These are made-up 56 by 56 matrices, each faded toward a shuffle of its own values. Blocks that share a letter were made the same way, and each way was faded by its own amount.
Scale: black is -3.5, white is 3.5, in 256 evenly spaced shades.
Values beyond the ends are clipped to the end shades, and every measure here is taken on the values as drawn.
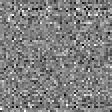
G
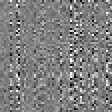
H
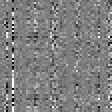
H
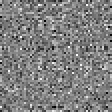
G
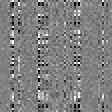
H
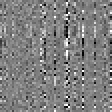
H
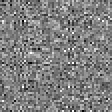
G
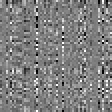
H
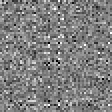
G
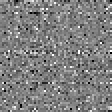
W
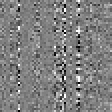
H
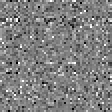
W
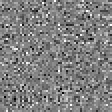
W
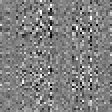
H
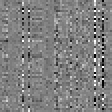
H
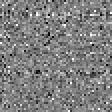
W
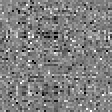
W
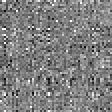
G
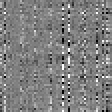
H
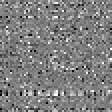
W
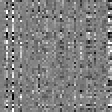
H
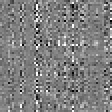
H
